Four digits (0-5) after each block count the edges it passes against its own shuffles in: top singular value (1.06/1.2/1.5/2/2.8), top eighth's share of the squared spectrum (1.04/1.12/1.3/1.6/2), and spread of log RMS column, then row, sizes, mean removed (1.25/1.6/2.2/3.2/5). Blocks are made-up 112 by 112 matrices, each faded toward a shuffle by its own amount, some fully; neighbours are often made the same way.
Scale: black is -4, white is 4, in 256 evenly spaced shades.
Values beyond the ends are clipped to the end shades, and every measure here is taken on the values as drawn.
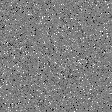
0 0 0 0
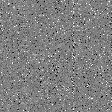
3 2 1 0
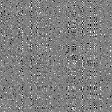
5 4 3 2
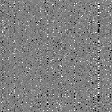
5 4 3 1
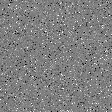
0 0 0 0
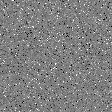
0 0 0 0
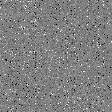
3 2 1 0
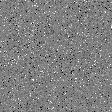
1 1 0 0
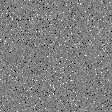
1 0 0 1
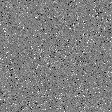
0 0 0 0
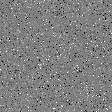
1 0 0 0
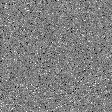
0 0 0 0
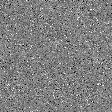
0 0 0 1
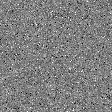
0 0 0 1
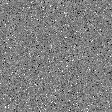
0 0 0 0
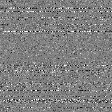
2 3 0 4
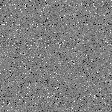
1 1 0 1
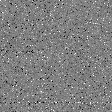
2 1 0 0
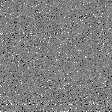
2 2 0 2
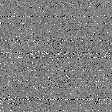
2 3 0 3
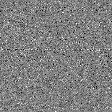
1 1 0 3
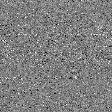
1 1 0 3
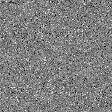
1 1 0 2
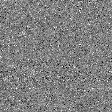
1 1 0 2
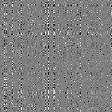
5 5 3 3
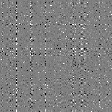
5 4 3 2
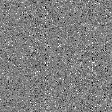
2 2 2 0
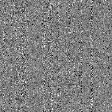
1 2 3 0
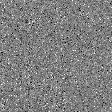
0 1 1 0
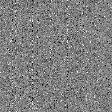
2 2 3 0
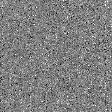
1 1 2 0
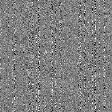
2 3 4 0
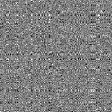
5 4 3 3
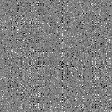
4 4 3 1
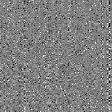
4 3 3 1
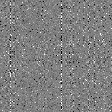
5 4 3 1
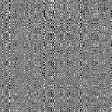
5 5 4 3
